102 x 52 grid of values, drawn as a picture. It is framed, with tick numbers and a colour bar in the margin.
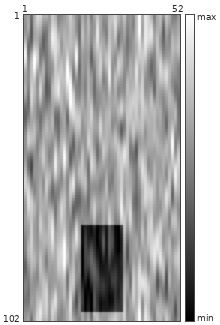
The ninth with the lowest average is the bottom middle. The values are skewed, with a long tail toward low values. On average the colour sits 60% of the way up the scale. In the bottom middle lies a patch that is lower than the rest.
